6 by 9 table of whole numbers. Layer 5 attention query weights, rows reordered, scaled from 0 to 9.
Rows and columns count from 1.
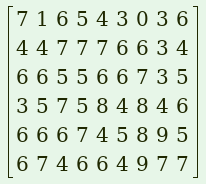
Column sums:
32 29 35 35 35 28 38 29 33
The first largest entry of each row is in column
1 3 7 5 8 7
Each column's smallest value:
3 1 4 5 4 3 0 3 4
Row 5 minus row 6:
0 -1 2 1 -2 1 -1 2 -2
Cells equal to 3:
5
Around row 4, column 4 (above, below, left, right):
5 7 7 8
